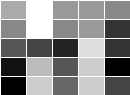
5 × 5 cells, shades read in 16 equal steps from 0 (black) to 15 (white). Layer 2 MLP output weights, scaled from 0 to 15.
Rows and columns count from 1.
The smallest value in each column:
0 4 2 9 0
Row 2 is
8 15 8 9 3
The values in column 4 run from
9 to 13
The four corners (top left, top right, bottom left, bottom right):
10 8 0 4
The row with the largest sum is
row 1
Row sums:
51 43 27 29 34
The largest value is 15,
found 2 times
